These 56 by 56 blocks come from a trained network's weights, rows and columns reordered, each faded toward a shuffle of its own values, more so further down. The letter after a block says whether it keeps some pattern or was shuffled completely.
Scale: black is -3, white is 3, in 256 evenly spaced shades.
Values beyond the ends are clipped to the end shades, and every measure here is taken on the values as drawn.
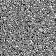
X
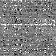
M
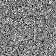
X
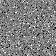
X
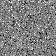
X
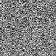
M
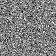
X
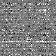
M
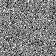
X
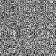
M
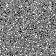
X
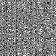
M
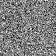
X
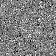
X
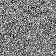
X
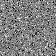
X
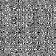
M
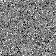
X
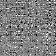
M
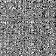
M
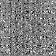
M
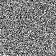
X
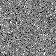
X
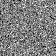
X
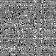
M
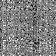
M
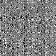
M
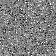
X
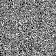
X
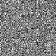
M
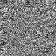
M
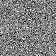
X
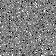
X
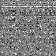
M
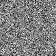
X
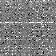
M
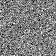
X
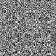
M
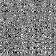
M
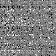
M
